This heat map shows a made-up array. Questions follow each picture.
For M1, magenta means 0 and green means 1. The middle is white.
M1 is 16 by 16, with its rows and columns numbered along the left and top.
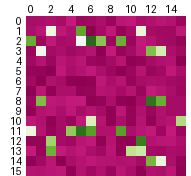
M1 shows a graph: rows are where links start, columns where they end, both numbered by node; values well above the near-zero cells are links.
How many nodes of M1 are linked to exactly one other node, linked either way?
3
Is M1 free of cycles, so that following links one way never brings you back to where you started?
yes
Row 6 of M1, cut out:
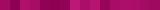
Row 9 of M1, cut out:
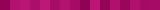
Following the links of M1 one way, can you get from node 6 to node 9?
no
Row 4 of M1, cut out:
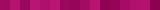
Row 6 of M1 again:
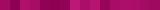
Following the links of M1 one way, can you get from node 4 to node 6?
no
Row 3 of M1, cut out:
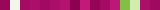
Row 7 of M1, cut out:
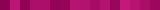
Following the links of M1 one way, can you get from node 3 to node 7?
yes
